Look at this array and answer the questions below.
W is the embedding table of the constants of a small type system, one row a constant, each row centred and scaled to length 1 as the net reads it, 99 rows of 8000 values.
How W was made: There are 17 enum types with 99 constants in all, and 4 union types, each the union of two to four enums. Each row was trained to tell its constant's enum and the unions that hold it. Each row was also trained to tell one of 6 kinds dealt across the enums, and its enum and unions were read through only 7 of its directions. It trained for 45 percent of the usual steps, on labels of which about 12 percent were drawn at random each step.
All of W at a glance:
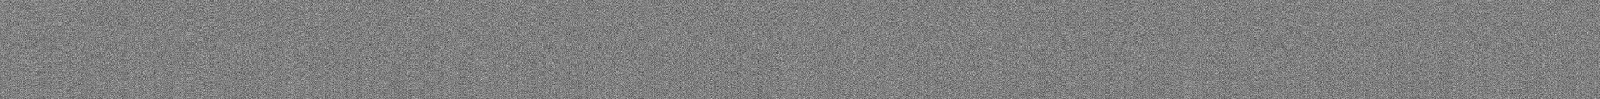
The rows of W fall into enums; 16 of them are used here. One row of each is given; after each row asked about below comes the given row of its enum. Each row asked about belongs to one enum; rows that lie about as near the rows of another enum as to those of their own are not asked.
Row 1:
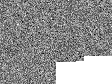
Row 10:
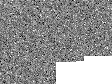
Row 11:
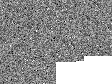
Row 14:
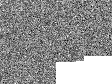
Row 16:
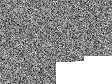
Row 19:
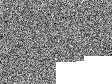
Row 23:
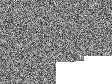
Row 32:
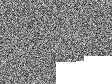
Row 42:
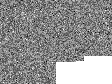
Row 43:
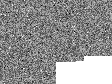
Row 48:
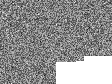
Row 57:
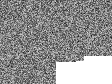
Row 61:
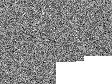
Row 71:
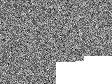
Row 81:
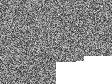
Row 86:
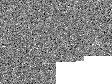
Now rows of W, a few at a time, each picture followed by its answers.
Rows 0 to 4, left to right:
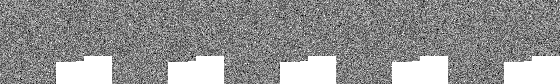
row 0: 10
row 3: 23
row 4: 23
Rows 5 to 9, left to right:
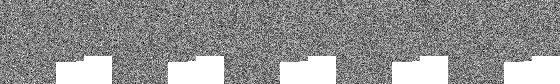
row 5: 32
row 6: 71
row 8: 48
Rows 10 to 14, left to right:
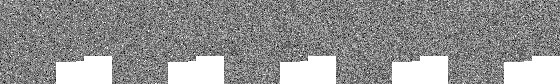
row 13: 23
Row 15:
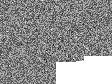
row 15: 81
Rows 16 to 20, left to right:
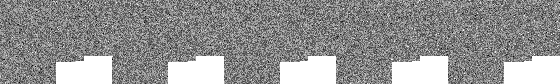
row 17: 71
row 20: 86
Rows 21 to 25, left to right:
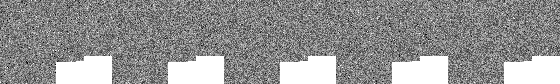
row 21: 1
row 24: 43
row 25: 43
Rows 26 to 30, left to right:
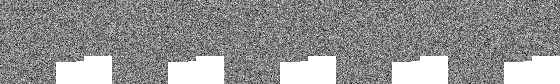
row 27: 10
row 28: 10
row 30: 16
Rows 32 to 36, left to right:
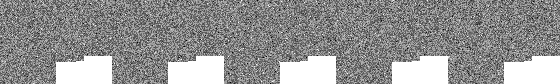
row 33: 32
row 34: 86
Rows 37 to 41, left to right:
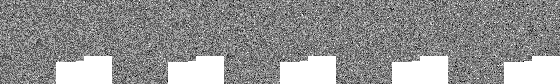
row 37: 71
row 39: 71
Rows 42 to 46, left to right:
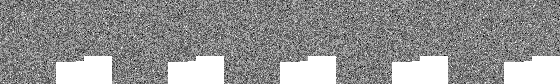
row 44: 23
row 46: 42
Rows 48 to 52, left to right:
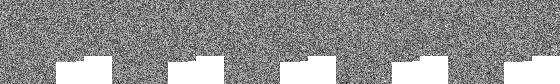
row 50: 10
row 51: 86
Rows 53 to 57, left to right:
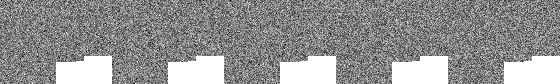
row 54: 16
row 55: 1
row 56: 43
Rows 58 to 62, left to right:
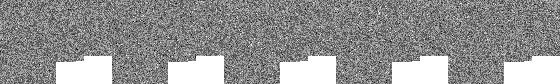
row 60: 43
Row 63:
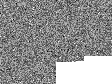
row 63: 1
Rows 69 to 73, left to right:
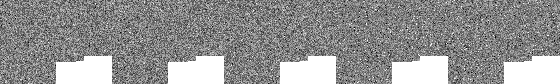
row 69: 32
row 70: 48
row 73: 86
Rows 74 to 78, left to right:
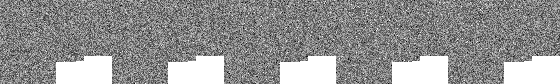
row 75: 16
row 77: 32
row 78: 86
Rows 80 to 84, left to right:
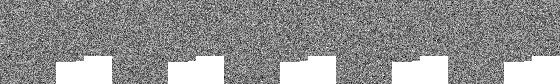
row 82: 57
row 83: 81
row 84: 32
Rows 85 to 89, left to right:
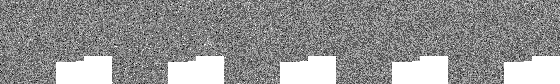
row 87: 1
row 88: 81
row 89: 43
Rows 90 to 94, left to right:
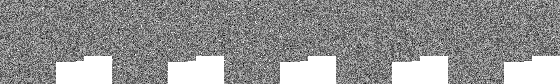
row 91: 57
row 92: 10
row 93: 43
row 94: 32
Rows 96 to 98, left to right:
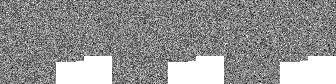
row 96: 1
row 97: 86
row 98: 71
